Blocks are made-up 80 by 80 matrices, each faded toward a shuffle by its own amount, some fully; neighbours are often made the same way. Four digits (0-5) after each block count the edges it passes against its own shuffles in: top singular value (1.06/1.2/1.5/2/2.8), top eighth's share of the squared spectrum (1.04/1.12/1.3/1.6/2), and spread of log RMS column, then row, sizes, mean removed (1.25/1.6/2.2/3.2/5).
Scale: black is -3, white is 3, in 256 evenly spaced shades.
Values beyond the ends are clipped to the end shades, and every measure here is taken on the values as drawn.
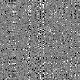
4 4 3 1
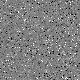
0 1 0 0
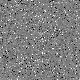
1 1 0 0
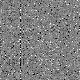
3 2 1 0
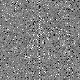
3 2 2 0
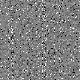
3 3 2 0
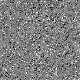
3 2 2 1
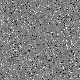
0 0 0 0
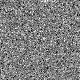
0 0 0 0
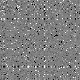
4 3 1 2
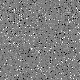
2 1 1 1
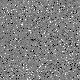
2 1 0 0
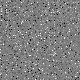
2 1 0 0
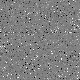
2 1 0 0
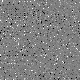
2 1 0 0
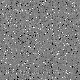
3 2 1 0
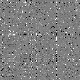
4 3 2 1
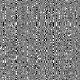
5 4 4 2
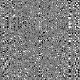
4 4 3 2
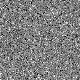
0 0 0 0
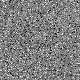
2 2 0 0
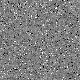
0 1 1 0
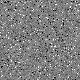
1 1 1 1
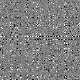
2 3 3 3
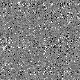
1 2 2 2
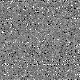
2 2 2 2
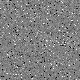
0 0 0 0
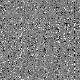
2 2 3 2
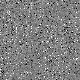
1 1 1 1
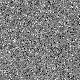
0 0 0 0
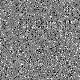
3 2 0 0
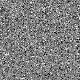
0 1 2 0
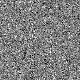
0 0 2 0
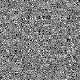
4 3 2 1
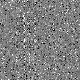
3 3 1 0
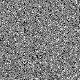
1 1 2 0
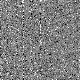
1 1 2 0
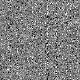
1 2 3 0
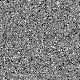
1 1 0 0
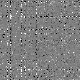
3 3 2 2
